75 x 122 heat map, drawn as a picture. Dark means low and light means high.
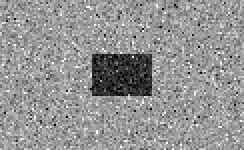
Slope: none. Ninth with the lowest average: centre. Histogram: skewed, a long tail of low values. Odd patch: lower, in the centre.
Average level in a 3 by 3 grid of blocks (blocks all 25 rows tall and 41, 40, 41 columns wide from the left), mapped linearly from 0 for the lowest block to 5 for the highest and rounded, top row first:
555 / 505 / 555
